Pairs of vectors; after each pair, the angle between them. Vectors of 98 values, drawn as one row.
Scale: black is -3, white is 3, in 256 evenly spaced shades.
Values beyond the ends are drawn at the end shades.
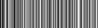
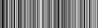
partly aligned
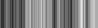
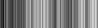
nearly parallel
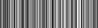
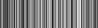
nearly parallel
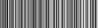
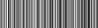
nearly opposite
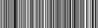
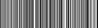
orthogonal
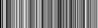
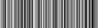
partly opposed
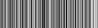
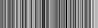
nearly parallel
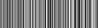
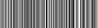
nearly opposite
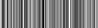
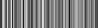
nearly opposite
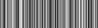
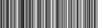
orthogonal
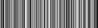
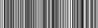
partly opposed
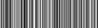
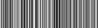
nearly parallel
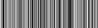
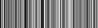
partly opposed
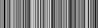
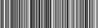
nearly opposite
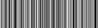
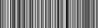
partly opposed
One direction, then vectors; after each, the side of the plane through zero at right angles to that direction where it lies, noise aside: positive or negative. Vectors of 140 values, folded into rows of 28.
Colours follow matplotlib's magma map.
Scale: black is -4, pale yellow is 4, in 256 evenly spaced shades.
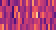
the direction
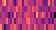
positive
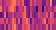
negative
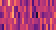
negative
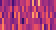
positive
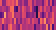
negative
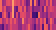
negative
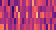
positive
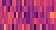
negative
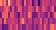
negative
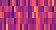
positive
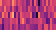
negative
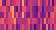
negative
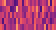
positive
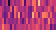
positive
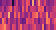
positive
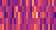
positive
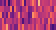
positive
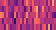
positive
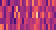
positive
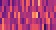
positive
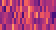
positive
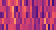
negative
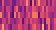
positive
